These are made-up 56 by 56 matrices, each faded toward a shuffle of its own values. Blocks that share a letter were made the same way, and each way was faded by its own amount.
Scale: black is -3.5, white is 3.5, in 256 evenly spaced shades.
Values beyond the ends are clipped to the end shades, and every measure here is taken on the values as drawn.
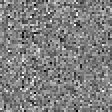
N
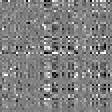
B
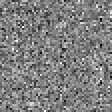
N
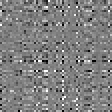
B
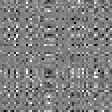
B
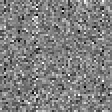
N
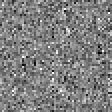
N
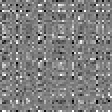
B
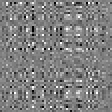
B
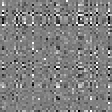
B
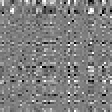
B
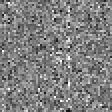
N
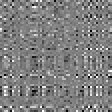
B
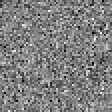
N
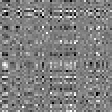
B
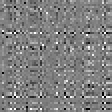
B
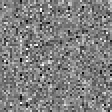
N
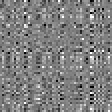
B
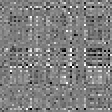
B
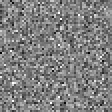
N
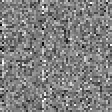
N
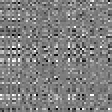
B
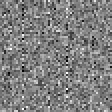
N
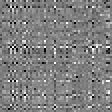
B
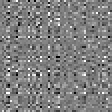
B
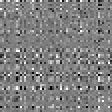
B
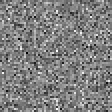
N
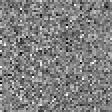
N
